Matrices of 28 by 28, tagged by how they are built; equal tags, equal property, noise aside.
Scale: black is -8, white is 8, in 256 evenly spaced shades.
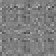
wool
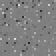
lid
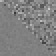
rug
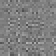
wool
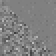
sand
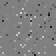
lid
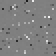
lid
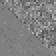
rug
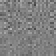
wool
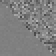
rug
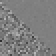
sand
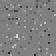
lid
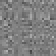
wool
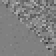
rug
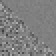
sand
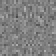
wool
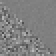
sand
